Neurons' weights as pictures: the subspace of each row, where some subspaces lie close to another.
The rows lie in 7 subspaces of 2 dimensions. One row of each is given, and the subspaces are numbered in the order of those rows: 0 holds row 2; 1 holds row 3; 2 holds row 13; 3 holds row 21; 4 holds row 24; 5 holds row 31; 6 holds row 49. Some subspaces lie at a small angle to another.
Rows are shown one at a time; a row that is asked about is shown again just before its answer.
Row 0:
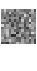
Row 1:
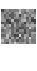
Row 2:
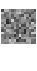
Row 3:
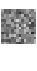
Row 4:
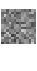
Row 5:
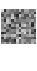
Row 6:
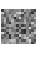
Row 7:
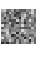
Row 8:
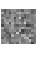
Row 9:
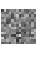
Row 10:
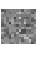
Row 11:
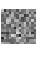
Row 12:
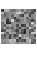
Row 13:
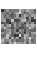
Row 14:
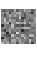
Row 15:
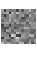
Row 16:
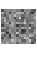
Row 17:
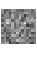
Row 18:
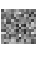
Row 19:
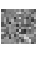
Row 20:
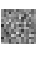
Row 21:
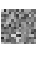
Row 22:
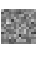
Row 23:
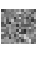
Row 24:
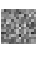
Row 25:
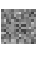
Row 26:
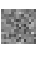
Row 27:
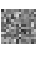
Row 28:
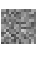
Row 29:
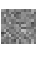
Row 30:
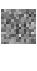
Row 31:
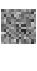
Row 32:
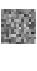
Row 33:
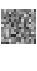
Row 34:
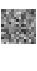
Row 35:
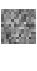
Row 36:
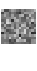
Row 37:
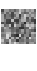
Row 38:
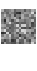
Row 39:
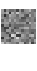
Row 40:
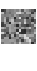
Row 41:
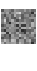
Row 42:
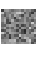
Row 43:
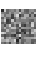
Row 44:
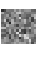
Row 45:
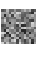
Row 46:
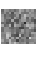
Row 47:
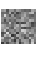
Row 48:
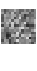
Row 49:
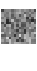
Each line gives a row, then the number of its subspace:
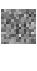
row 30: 4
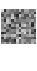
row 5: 3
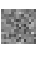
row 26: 1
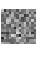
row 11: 5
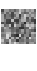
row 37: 2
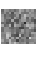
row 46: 2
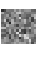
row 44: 2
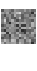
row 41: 4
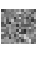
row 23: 6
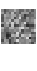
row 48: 2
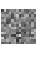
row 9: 3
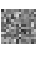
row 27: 3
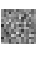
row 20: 4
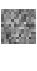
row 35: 2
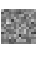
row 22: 0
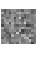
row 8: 6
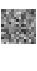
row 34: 1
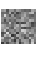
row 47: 5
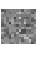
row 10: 6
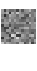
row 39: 3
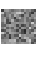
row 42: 0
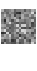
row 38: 4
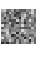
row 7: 1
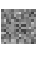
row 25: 4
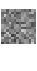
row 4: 5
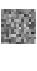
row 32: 1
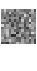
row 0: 1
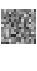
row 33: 1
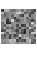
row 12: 0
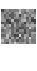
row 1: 2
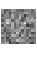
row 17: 6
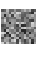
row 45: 5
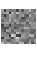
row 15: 3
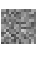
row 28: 5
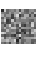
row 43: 3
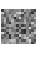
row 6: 0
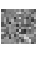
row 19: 6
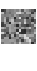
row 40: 6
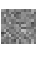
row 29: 5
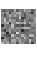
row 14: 4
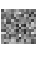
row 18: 4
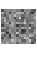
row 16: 0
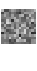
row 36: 0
